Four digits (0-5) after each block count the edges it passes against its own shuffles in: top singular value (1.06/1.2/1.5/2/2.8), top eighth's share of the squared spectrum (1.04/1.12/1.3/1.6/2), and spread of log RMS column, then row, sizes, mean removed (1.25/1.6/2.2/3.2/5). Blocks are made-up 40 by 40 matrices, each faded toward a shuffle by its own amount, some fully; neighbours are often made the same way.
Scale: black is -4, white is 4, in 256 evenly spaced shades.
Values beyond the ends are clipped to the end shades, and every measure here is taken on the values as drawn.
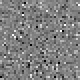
2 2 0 0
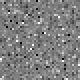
0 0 0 0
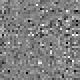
3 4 2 2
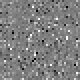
2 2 1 0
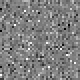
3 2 0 0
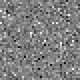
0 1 0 0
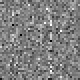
1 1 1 0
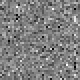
1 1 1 0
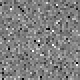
0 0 0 0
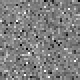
0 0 0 0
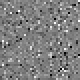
2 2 1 0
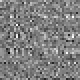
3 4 1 2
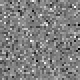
1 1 0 0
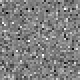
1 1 0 0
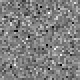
0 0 0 0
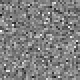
0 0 0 0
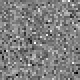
1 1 0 0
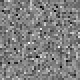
0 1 0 0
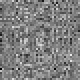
3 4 3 2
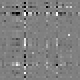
4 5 2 2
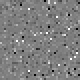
1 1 0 0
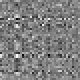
4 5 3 3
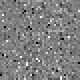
2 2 0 0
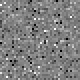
0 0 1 0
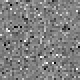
2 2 0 0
